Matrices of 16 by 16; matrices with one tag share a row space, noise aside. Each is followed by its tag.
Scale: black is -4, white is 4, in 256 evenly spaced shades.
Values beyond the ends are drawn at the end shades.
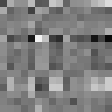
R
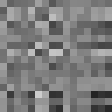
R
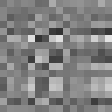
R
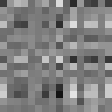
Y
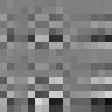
R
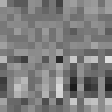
Y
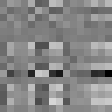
R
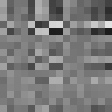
R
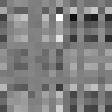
Y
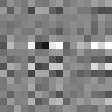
R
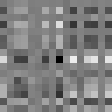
Y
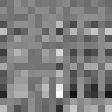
Y
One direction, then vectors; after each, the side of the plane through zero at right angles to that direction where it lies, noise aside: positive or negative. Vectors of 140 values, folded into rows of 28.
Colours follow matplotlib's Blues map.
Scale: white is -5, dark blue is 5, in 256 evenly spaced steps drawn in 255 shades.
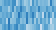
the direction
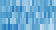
positive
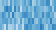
negative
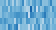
positive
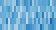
negative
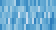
negative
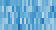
positive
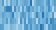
negative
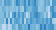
negative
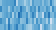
positive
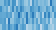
positive
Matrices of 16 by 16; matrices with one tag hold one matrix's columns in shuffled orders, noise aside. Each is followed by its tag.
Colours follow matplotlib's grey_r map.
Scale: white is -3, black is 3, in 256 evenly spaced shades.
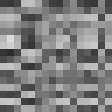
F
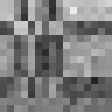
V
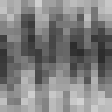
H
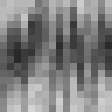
H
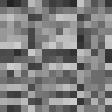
F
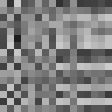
F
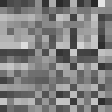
F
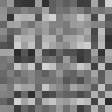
F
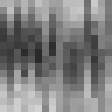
H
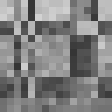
V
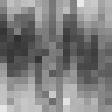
H
